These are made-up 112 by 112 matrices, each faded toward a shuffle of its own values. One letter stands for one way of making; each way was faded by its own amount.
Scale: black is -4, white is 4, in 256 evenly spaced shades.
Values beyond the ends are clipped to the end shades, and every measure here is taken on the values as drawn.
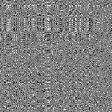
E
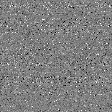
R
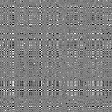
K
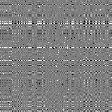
K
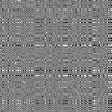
K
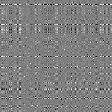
K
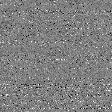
R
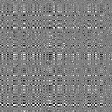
K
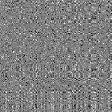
E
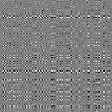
K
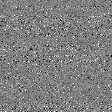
R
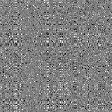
E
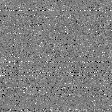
R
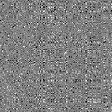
E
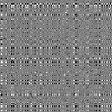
K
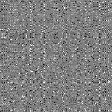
E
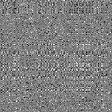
E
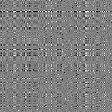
K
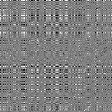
K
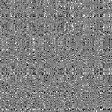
E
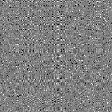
E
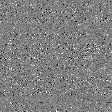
R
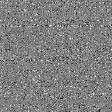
R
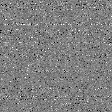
R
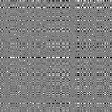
K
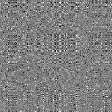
E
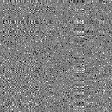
E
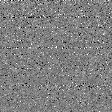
R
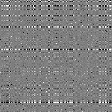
K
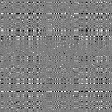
K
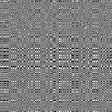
K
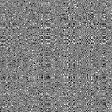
E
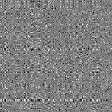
E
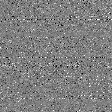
R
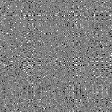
E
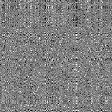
E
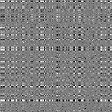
K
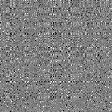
E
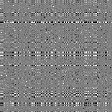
K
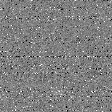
R
